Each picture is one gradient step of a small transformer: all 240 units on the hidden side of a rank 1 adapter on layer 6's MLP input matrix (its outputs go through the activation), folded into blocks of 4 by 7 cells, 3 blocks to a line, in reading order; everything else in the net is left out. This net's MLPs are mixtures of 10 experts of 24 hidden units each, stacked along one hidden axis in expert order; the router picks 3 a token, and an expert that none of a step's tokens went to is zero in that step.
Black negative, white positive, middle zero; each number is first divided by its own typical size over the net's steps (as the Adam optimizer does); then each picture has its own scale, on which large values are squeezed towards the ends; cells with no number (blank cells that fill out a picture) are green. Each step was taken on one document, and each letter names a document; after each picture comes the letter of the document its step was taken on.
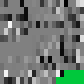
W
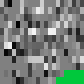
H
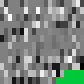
W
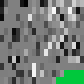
W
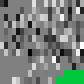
H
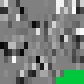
H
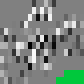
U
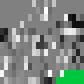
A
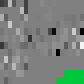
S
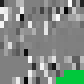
H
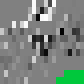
U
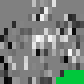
A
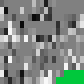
A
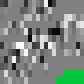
U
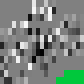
U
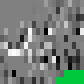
H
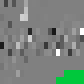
S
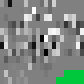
U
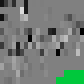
S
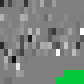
S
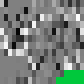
H
